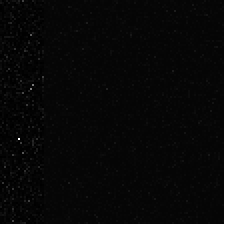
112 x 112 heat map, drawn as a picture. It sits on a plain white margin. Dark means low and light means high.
Seam: vertical, 20% of the way across, the right part calmer. Grain: fine. Average level on the scale: 0%. Slope: none. Stripes: none. Odd rows or columns: none.
